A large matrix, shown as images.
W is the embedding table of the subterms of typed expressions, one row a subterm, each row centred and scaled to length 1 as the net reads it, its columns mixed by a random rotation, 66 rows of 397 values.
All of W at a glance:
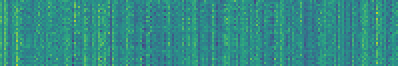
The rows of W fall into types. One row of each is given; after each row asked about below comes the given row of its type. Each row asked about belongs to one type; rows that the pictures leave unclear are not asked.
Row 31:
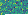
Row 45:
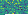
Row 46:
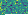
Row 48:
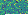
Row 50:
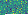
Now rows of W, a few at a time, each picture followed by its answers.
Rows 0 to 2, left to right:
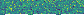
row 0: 48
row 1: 48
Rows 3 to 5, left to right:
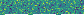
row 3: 46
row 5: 45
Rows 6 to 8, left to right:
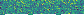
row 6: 50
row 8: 45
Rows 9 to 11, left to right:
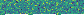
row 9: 48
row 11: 31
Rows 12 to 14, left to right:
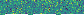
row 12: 50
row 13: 50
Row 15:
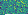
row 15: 50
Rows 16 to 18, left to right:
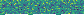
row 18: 45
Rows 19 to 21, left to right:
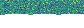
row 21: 45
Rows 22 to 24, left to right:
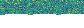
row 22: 45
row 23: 31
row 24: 50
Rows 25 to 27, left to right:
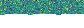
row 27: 48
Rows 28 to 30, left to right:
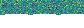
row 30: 31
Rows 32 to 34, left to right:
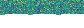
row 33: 50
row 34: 48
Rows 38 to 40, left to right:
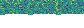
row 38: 45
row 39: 48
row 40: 46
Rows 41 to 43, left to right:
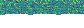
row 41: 48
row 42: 45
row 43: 45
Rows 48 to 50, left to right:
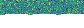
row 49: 31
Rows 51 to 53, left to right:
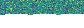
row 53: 50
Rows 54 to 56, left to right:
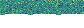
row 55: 48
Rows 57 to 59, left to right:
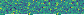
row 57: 45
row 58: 31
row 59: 31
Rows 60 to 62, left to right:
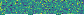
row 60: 46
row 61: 48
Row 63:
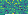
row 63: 45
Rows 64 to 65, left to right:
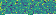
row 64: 46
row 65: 48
